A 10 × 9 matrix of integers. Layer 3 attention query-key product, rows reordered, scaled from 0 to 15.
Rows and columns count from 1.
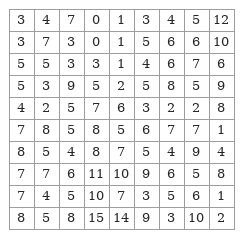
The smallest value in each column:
3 2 3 0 1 3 2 2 1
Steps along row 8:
same down up down down down down up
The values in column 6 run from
3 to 9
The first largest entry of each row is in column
9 9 8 3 9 2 8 4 4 4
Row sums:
39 41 40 51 39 54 54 69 48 74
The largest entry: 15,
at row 10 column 4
